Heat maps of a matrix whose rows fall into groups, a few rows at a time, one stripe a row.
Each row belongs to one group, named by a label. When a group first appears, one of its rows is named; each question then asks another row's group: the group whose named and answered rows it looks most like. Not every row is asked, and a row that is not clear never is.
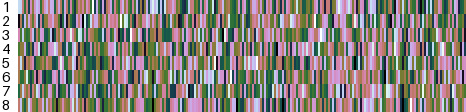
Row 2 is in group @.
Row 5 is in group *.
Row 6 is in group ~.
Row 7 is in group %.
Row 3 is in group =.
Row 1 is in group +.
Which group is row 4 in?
%
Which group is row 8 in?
*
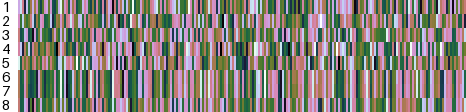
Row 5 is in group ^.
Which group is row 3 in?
~
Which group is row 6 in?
~
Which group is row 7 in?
~
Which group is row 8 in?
~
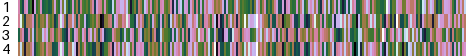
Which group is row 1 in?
~
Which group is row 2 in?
*
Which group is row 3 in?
=
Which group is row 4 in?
*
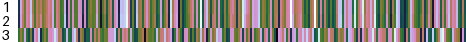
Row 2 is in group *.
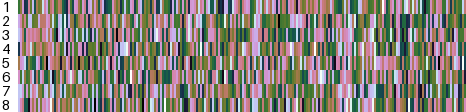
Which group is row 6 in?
=
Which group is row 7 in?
+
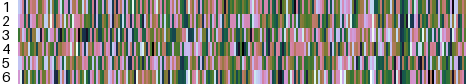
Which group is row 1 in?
+
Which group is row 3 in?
%
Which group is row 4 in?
^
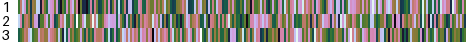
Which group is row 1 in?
%
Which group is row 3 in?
^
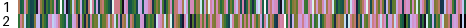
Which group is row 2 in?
%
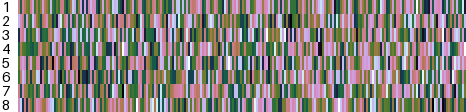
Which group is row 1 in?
=
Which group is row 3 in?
%
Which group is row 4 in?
~
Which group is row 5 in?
%
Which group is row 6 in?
%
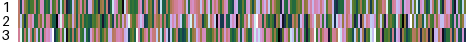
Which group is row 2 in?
*
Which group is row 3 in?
@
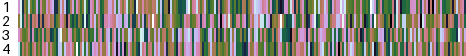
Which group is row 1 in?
@
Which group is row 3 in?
^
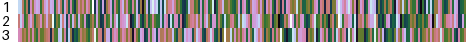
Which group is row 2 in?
*
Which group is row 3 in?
^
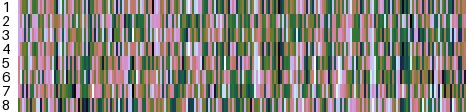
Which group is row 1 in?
^
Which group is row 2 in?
+
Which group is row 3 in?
+
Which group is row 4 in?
^
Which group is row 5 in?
*
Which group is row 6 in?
@
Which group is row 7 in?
@
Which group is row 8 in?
%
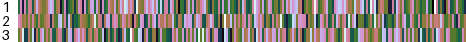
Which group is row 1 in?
@
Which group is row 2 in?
^
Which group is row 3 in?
=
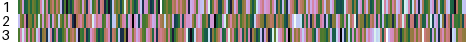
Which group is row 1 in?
=
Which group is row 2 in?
^
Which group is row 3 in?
%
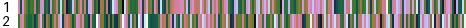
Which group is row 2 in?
~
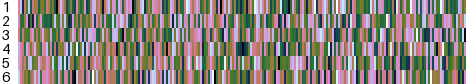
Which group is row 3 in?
=
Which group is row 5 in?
^
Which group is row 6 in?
+
